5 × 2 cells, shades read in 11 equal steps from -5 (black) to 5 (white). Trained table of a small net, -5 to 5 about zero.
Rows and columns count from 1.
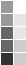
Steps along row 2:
up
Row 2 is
1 4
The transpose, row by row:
1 1 -1 -1 -3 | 5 4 4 3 3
